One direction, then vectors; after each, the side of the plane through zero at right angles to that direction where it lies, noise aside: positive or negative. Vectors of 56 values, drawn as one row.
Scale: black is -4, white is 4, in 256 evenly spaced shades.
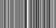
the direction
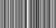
positive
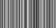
positive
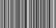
positive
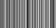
negative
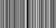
negative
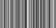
positive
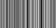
negative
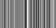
positive
